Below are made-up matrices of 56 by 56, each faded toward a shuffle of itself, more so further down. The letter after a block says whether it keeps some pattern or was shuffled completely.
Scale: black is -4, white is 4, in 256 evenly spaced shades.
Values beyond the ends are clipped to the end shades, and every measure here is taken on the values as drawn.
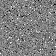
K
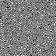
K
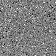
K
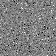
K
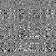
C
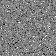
K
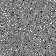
K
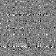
C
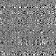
C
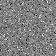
K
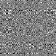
C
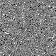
K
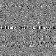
C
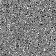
K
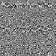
C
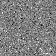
K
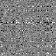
C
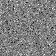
K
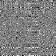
C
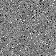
K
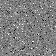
K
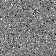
K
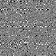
C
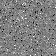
K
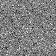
K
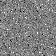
K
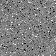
K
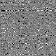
C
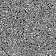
K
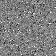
K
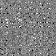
C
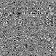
C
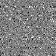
C
